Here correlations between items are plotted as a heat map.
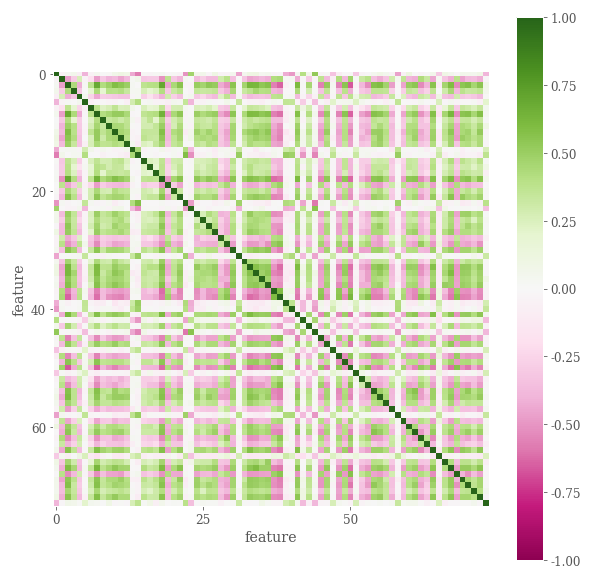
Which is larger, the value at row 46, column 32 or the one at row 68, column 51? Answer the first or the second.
the first
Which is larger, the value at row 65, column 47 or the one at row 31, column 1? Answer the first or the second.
the first
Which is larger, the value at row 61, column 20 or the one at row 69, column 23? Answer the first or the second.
the first
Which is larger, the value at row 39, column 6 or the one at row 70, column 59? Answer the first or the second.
the first
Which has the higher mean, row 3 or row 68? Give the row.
3
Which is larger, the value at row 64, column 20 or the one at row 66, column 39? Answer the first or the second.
the first
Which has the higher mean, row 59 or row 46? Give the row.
46
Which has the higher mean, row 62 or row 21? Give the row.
21
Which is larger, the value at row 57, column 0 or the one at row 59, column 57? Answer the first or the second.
the second
